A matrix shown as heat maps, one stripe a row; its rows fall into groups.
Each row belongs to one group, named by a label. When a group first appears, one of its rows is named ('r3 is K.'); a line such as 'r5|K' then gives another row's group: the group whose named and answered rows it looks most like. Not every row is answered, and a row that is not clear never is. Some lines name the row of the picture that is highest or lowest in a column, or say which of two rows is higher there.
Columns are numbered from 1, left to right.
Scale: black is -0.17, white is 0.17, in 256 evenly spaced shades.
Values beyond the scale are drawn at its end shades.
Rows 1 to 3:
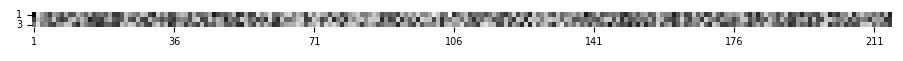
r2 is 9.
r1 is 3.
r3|3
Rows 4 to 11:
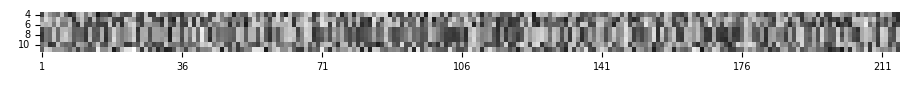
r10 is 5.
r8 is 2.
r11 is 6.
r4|9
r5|6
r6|6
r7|2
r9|2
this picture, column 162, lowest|5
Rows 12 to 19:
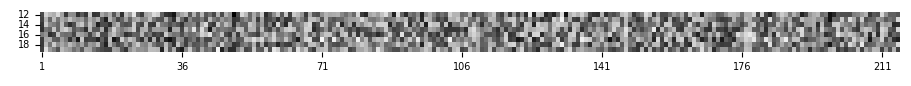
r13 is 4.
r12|6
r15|2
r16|5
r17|6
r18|4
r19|3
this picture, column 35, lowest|19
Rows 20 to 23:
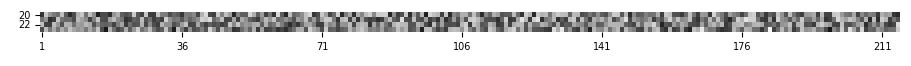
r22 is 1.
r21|5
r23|4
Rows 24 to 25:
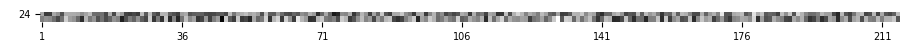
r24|1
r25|3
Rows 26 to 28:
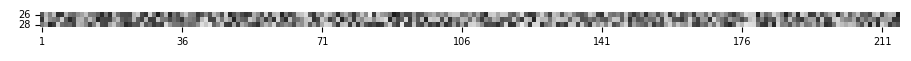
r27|9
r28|5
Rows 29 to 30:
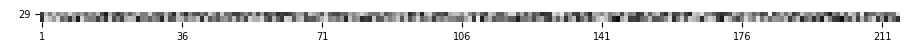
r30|6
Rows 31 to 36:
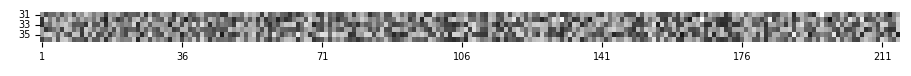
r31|1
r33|2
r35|3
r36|2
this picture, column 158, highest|32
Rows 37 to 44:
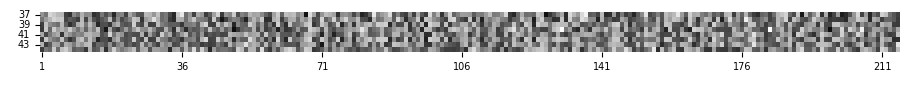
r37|6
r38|6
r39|9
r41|1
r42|9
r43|1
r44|2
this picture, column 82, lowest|37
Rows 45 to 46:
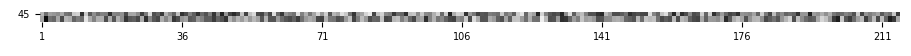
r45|3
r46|1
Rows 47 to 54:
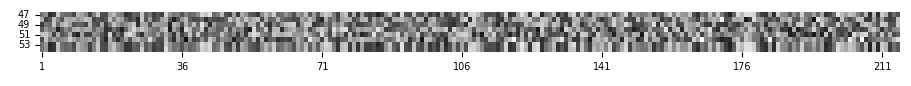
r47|5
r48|1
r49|2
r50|3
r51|6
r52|4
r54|5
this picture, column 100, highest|50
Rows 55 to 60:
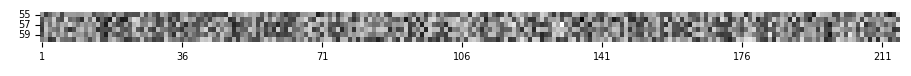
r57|4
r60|5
